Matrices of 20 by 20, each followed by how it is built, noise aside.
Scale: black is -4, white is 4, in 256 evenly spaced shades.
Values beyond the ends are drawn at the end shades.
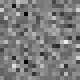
noise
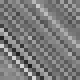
Toeplitz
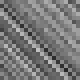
Toeplitz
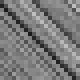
Toeplitz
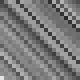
Toeplitz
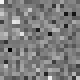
noise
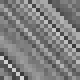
Toeplitz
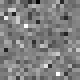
noise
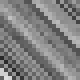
Toeplitz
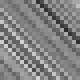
Toeplitz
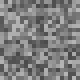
noise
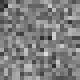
noise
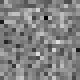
noise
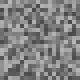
noise
